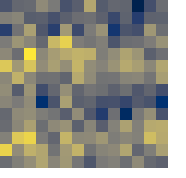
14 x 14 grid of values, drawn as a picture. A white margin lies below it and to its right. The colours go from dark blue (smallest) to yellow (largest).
Odd rows or columns: none. Histogram: bell-shaped. Stripes: horizontal, repeating 2 times. Ninth with the lowest average: top right.
